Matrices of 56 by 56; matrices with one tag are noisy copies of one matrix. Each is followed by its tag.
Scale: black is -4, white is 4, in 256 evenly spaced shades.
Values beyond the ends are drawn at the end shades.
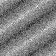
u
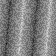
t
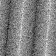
t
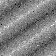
u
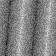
t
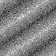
u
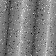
t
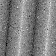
t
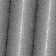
t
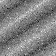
u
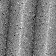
t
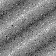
u
